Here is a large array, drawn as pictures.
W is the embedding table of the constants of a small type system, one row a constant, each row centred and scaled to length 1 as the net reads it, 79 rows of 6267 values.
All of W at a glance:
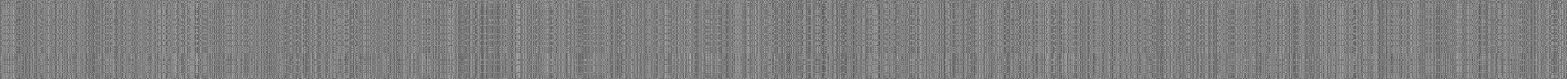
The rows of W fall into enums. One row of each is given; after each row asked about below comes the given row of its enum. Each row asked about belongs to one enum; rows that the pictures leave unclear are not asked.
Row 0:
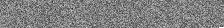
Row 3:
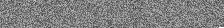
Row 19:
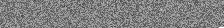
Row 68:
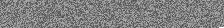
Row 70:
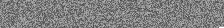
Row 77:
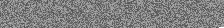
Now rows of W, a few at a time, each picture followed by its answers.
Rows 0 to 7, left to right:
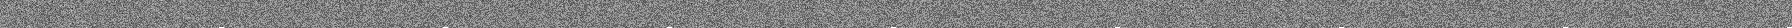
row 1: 19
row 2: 19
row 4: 68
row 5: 0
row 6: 68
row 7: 68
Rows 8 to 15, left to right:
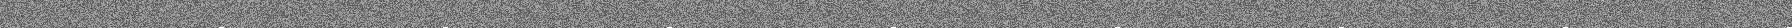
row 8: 19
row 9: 68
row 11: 77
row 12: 77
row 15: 3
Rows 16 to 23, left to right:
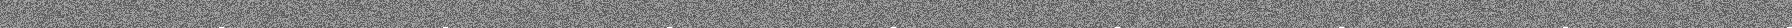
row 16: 68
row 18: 77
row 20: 19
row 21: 70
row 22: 70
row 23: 77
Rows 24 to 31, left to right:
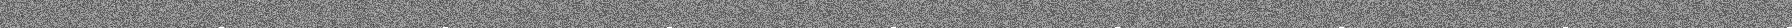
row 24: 19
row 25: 3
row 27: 77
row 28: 77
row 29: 70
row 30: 68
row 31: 77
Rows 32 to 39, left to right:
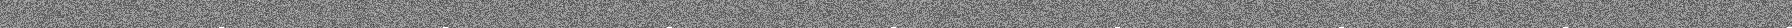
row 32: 68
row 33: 3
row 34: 19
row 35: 77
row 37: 77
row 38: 77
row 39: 19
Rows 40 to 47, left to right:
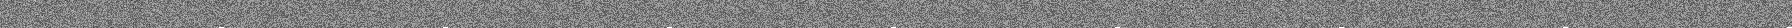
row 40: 3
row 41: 68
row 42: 77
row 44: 77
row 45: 0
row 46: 70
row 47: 19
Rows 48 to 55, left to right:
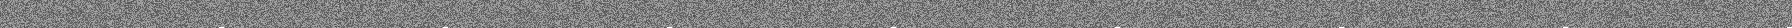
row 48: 77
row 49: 19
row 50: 77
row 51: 19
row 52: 19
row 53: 68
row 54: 70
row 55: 68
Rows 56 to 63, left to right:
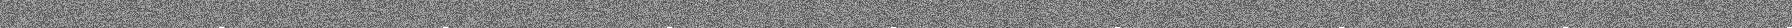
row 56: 70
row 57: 70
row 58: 70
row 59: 3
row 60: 3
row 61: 68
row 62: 70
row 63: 68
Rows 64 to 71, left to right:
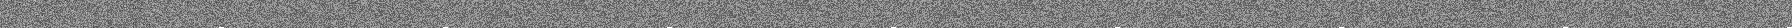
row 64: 3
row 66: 68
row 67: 68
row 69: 68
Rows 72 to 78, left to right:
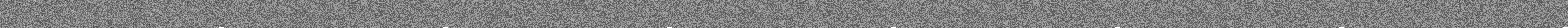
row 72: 3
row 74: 68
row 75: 77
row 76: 77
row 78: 19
